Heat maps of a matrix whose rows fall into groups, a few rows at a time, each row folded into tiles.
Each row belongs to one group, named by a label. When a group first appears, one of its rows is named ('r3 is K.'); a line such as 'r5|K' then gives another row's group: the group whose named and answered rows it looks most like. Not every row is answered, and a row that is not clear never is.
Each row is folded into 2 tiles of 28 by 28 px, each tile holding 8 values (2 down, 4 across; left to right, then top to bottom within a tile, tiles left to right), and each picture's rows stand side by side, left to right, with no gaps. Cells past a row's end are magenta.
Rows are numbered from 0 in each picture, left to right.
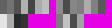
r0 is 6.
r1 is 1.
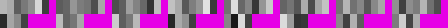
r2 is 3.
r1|3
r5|6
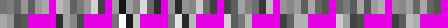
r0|6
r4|3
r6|6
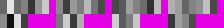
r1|1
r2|3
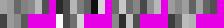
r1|3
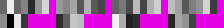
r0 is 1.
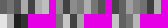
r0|6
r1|1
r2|3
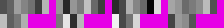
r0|3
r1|1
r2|3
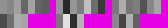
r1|1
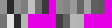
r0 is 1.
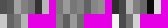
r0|3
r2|3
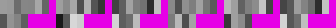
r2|3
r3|1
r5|3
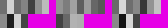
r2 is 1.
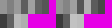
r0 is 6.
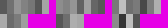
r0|3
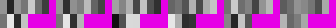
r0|1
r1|1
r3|6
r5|3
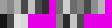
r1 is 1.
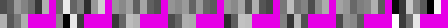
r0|3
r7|3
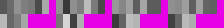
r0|3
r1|1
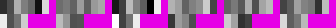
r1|6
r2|3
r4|6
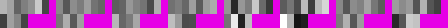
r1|1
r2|3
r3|6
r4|1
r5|6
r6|1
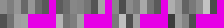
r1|3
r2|1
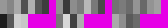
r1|1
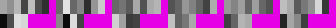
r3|3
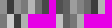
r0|1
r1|3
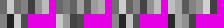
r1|6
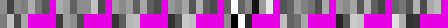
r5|3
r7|6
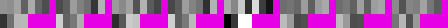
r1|3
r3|3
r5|6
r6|6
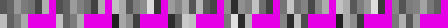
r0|3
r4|1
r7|1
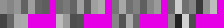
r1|6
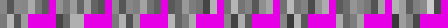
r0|1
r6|3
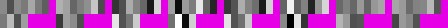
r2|3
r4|3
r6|6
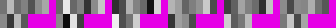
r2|3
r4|3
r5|1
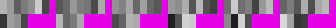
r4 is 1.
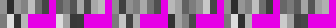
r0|1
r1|6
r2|1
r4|1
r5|6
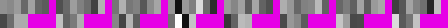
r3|1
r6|6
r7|3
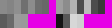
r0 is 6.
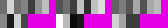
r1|6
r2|6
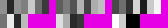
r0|1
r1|6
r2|6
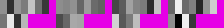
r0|1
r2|3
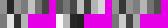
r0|1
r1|6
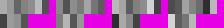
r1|1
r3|3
